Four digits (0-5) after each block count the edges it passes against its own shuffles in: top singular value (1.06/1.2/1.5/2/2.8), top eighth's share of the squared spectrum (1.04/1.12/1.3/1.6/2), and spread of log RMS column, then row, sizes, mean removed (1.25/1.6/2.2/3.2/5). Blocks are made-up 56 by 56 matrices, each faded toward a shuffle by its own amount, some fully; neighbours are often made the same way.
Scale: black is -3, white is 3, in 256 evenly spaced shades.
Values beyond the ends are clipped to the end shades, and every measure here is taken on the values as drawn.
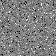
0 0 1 0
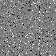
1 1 0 0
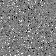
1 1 1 0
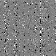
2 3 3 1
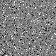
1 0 1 0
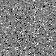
0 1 1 0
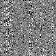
2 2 3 0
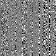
2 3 4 0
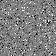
1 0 0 0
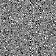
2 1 2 0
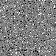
0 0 0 0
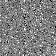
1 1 1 0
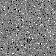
0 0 0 0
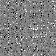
3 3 2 1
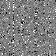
3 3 2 0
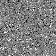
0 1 0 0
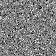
2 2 0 0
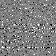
3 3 0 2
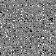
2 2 2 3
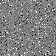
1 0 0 0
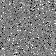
0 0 1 0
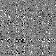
2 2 2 2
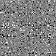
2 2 2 2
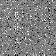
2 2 2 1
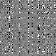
2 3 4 3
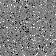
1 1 1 0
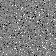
0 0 0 0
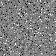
0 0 0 0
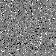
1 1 2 1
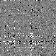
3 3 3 3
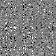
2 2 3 2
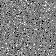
0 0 0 0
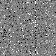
2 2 1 1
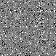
1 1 1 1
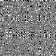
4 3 2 2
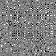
4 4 2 2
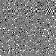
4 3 1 2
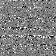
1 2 0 3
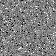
1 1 0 0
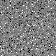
0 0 0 0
